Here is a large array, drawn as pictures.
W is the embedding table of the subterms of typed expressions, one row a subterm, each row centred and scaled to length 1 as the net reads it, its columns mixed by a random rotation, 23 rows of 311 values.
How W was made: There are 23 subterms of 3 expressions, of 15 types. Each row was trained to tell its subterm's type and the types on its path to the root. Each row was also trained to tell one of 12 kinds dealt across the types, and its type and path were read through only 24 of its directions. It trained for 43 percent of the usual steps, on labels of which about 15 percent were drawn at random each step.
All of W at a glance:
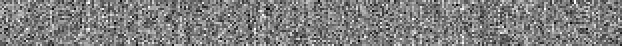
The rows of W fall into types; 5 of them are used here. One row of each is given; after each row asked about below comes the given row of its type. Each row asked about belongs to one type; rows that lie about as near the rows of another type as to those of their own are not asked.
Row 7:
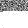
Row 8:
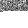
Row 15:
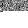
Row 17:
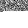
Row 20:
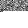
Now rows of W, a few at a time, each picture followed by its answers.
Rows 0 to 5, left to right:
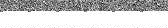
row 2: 8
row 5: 7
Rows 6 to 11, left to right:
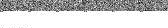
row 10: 7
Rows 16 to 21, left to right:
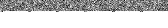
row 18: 20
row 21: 17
